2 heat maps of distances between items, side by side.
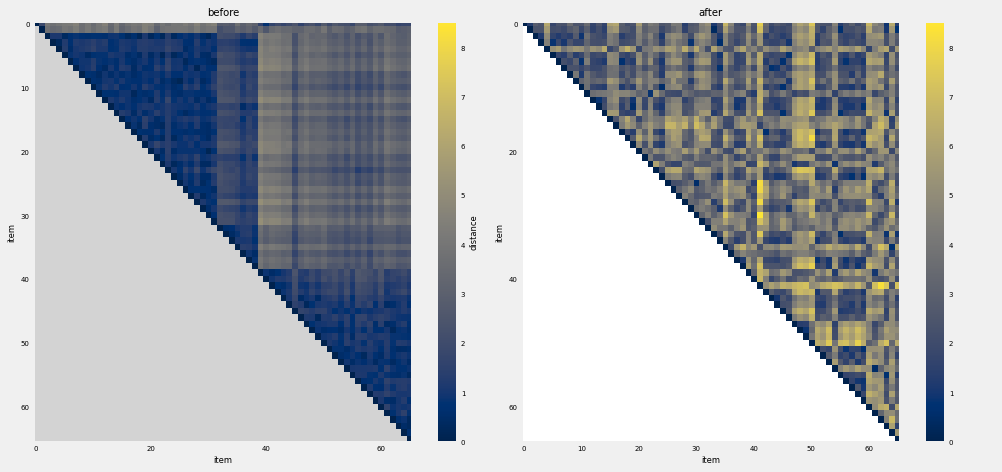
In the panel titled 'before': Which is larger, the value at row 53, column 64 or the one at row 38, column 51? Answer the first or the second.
the second
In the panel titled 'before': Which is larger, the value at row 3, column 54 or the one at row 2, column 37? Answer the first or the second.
the first
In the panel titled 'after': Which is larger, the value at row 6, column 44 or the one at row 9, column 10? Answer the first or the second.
the second
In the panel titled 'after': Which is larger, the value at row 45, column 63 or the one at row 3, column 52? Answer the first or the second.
the second
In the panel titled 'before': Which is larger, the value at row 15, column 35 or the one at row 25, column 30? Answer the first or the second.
the first
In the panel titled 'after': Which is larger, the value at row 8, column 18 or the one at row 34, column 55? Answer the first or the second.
the first
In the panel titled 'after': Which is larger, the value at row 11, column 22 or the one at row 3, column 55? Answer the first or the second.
the second
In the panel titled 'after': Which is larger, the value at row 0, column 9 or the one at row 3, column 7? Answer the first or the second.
the first
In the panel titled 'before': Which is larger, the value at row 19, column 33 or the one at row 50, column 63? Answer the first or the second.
the first
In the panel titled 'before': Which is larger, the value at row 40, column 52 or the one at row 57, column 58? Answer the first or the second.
the first
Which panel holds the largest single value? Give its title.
after
